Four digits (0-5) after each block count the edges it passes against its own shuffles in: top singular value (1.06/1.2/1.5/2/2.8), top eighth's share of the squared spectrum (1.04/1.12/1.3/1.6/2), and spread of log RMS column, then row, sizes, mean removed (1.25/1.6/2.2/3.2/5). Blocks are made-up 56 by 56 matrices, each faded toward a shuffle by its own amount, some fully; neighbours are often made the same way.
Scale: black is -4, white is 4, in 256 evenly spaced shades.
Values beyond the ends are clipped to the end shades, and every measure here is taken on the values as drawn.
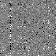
4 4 2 1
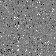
2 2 0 0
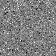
2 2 0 0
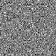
3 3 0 1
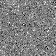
1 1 0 0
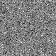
0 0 0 0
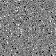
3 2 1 0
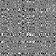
4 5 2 3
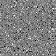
3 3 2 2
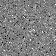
1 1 0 0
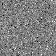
2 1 0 0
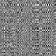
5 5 3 3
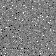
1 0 0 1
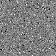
2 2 0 0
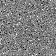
0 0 0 0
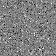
0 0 0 0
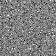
0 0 1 0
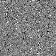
0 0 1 0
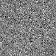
0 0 2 0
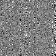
2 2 3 0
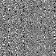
1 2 3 0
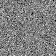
0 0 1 0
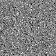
1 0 1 0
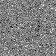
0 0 0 0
